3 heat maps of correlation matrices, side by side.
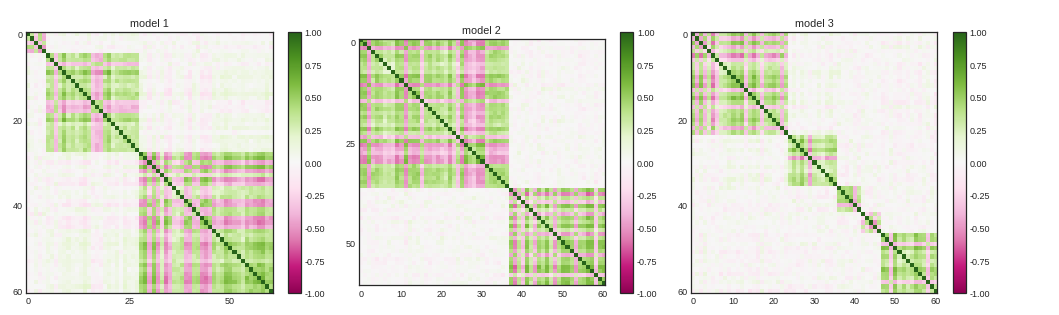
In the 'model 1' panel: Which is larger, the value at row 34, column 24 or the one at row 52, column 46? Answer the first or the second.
the second
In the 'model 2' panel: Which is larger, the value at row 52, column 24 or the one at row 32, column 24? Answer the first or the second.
the first
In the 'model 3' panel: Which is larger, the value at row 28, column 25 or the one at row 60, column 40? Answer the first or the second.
the first
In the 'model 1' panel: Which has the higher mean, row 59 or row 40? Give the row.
59
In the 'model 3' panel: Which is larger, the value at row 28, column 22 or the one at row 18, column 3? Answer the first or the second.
the first
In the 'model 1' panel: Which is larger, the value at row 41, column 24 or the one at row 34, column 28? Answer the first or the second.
the first
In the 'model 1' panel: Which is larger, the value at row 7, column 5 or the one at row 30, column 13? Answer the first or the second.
the second
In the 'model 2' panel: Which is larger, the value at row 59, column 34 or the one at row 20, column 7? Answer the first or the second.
the second
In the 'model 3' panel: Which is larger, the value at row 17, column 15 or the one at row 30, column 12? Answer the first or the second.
the second
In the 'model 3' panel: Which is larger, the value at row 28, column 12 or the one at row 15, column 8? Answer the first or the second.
the second
